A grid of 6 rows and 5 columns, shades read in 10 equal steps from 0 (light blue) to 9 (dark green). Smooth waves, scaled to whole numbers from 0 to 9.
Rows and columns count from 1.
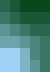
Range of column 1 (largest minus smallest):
7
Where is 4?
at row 3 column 1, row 4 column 3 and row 6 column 4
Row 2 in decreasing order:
8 8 8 7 6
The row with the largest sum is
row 1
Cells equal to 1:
0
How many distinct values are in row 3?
4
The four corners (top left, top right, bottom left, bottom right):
7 9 0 6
